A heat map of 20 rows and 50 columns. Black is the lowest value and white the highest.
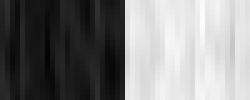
The table splits into one row of 2 panels. Panel 1,1: very low, streaked downward, faint in contrast. Panel 1,2: very high, streaked downward, faint in contrast.
